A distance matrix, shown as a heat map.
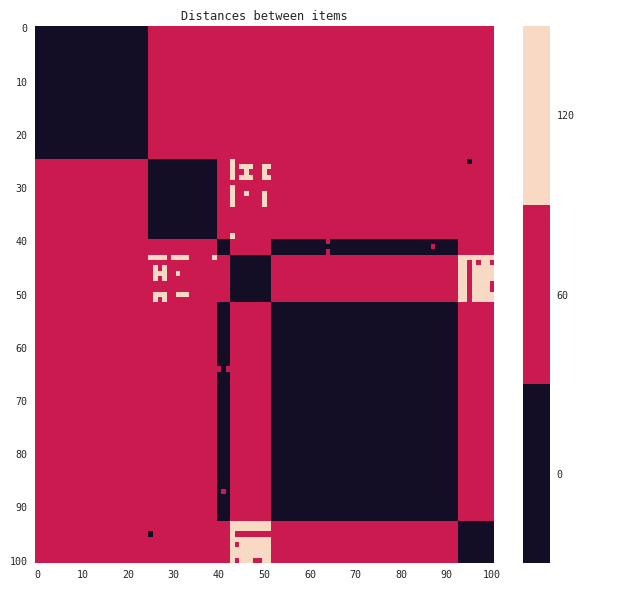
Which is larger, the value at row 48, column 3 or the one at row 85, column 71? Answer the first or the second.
the first
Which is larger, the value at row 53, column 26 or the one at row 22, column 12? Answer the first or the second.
the first
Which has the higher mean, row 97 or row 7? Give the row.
97
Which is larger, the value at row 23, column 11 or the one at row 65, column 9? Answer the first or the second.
the second
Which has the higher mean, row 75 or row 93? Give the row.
93
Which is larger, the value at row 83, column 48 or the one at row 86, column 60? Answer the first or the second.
the first
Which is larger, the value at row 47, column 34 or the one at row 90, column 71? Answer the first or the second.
the first
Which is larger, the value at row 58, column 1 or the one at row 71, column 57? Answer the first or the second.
the first
